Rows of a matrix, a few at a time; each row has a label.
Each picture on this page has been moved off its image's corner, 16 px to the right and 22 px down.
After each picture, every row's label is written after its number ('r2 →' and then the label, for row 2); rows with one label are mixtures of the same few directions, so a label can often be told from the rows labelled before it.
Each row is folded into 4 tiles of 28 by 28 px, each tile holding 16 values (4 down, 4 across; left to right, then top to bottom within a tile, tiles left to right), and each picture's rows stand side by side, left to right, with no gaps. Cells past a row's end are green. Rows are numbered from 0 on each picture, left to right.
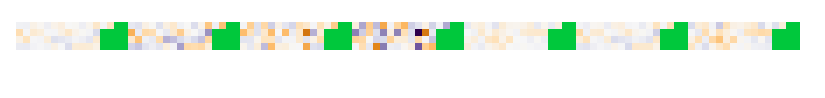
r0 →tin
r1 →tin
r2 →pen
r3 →pen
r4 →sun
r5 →tin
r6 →sun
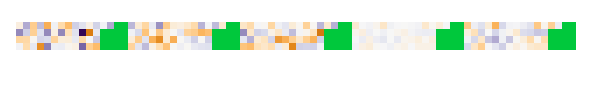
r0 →pen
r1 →sun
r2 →tin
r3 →sun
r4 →sun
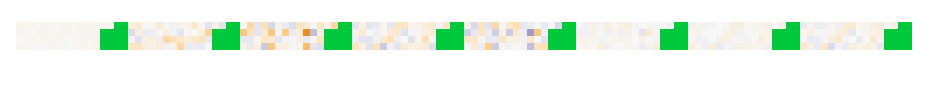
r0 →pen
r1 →tin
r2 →pen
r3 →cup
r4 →pen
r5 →pen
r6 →cup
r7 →cup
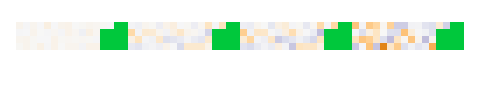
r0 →pen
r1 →tin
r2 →tin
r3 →cup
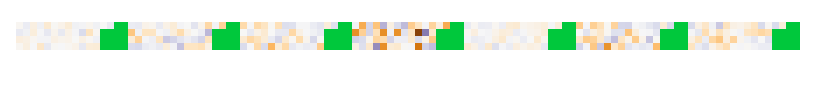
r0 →pen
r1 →tin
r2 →cup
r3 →pen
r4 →cup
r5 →cup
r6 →sun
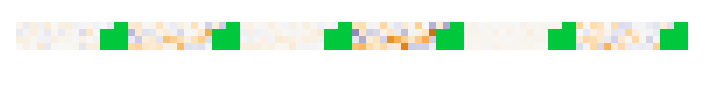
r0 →pen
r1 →tin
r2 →tin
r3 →tin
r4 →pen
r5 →cup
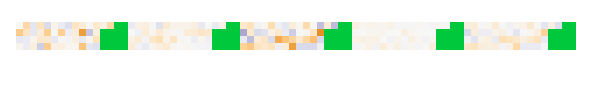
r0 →pen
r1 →sun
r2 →tin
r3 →cup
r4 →tin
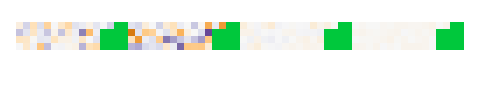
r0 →pen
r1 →tin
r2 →sun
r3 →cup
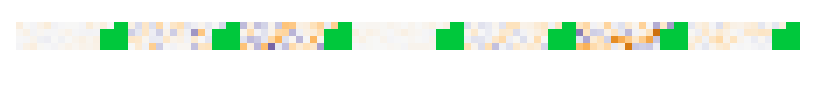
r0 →sun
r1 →pen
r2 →cup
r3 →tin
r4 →cup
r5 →tin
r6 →sun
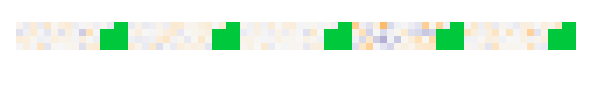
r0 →pen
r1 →cup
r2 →pen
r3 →sun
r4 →pen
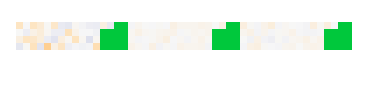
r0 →cup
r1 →cup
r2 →sun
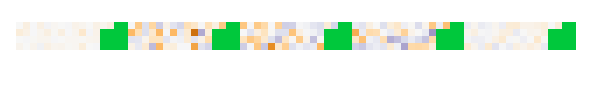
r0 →pen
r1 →pen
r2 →cup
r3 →tin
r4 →cup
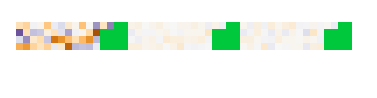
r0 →tin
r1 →tin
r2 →pen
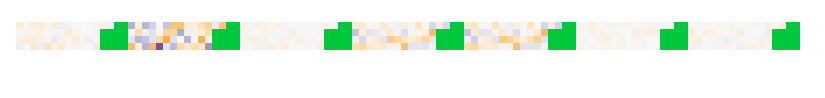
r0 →cup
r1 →cup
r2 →cup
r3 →tin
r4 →tin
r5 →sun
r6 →tin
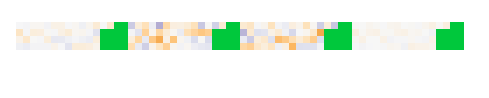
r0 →tin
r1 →sun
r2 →tin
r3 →tin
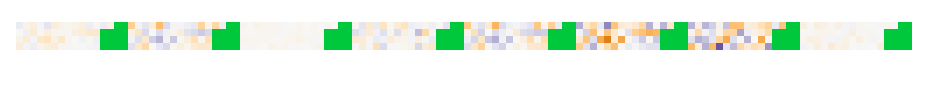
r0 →sun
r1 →sun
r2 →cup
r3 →pen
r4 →sun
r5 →sun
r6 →cup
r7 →cup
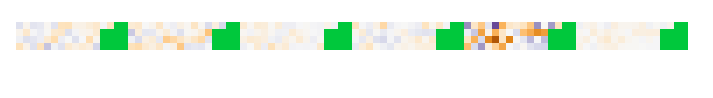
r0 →cup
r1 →tin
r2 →cup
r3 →sun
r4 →sun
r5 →sun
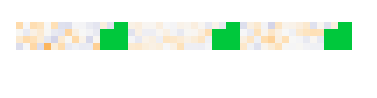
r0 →cup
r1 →tin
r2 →sun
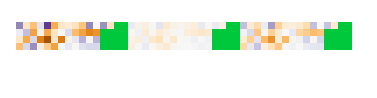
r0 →sun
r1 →sun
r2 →sun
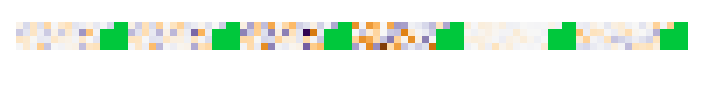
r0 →pen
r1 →pen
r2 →pen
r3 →cup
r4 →cup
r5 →tin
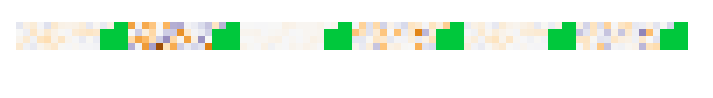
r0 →sun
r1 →cup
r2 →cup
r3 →pen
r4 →sun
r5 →pen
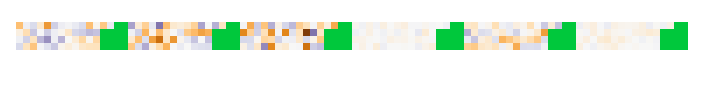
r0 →sun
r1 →sun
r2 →pen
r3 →pen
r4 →tin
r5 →sun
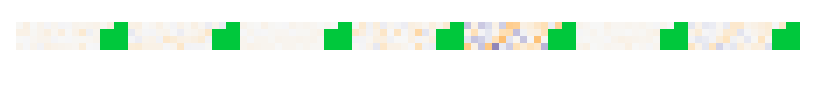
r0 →pen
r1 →tin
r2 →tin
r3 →pen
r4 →cup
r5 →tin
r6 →cup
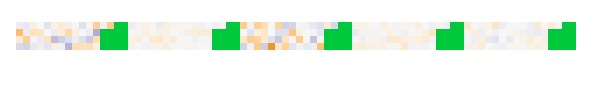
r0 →tin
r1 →sun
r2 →cup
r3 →tin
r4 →sun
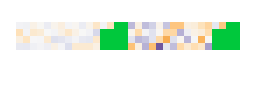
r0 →tin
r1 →cup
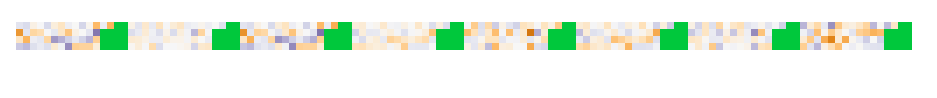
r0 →tin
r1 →pen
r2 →tin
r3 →tin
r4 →pen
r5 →tin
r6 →pen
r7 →sun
